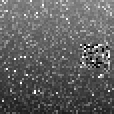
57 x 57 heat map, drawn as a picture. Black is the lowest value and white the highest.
Odd patch: rougher, in the middle right. Grain: fine. Slope: up to the top. Roughest part: middle right.
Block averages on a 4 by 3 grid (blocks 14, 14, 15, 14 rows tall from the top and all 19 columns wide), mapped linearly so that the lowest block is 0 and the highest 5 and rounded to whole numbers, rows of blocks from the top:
555
334
222
000
